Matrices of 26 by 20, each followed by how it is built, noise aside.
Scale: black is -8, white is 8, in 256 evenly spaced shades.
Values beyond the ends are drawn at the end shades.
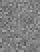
noise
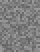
noise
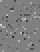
sparse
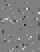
sparse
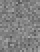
noise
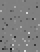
sparse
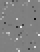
sparse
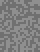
noise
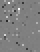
sparse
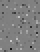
sparse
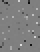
sparse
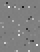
sparse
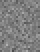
noise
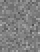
noise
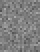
noise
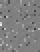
sparse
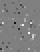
sparse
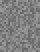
noise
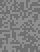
noise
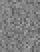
noise
